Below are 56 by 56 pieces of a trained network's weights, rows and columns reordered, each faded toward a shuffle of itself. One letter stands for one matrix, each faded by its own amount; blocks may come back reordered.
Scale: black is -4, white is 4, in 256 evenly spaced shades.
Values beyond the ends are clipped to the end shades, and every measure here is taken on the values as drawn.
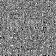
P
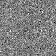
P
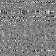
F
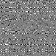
F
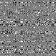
F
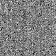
P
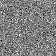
P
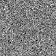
P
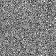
P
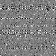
F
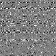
F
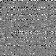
F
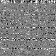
F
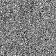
P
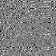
F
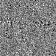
P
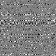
F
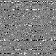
F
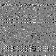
F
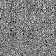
P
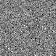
P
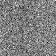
P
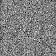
P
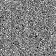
P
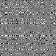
F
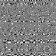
F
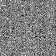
P
